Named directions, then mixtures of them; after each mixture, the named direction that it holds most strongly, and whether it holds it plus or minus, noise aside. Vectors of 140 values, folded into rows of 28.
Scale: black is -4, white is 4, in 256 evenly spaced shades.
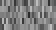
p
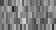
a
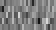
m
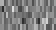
a, minus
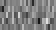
m, plus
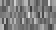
p, minus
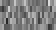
p, minus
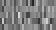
m, plus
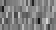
m, plus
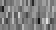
m, plus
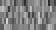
p, plus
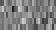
a, plus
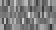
p, minus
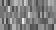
p, minus
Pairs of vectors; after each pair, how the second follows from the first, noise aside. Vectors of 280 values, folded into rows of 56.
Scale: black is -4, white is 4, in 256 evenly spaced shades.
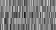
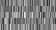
negated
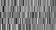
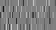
partly zeroed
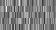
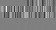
partly zeroed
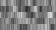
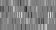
partly zeroed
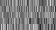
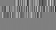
partly zeroed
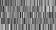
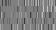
partly zeroed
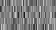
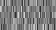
negated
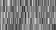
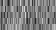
negated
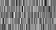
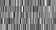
negated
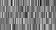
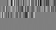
partly zeroed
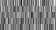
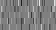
partly zeroed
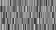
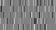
partly zeroed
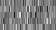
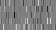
partly zeroed
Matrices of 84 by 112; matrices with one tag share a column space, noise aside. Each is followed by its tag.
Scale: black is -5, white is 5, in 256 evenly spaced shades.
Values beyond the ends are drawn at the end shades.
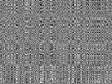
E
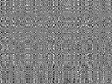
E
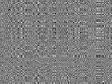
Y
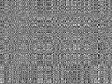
E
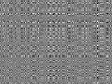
Y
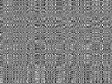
E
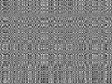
E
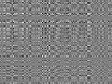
Y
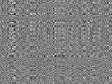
Y
